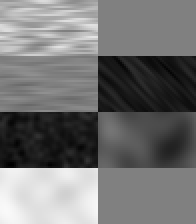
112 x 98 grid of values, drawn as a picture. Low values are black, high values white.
It is made of 4 by 2 panels. Panel 1,1: high, streaked across. Panel 1,2: middling, flat. Panel 2,1: middling, streaked across, faint in contrast. Panel 2,2: very low, slanting down to the right, faint in contrast. Panel 3,1: very low, blotchy, faint in contrast. Panel 3,2: low, smooth. Panel 4,1: very high, smooth, faint in contrast. Panel 4,2: middling, flat.
